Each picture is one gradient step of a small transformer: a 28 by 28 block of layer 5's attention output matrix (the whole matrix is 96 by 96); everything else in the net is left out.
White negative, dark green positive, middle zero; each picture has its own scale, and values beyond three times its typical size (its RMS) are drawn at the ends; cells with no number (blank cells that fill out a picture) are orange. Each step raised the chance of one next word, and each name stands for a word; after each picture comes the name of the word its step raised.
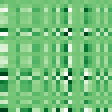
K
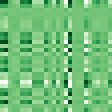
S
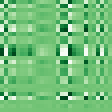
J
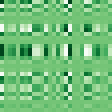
J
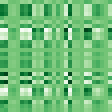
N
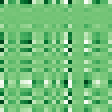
S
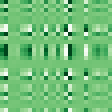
J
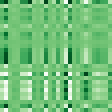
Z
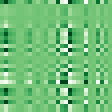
S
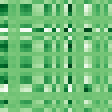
N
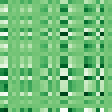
K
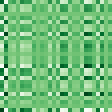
K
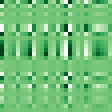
J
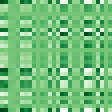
K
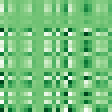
K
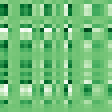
N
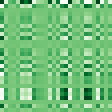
Z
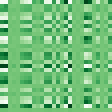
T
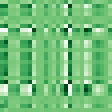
N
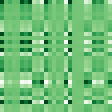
S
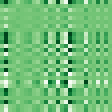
S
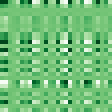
S
